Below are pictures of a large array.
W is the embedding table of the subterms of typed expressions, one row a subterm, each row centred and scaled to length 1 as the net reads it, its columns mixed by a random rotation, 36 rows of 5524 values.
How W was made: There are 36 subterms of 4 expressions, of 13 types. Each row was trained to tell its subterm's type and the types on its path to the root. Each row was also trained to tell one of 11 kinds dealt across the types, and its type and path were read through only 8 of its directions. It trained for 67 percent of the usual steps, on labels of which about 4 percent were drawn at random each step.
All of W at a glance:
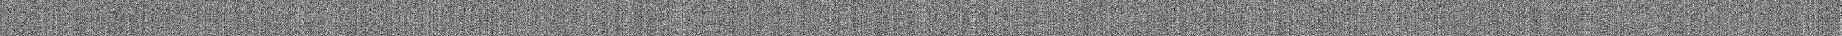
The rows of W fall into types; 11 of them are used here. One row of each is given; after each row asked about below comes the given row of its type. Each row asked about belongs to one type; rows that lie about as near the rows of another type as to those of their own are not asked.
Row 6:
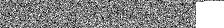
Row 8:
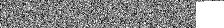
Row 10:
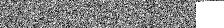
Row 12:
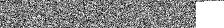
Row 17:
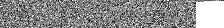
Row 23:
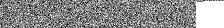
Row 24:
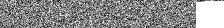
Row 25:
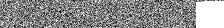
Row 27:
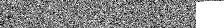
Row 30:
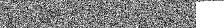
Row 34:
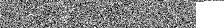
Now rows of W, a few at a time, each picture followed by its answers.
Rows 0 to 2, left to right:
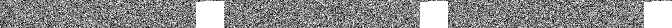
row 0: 27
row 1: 34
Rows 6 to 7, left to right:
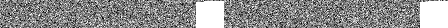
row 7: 25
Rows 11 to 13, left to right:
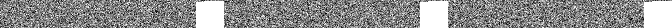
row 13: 34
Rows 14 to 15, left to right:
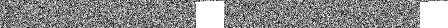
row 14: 10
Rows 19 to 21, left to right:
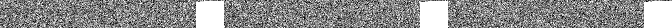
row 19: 30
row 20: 27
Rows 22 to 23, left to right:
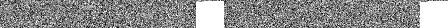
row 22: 12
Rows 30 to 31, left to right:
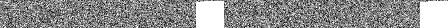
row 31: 12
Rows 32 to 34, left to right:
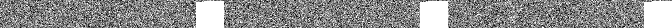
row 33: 23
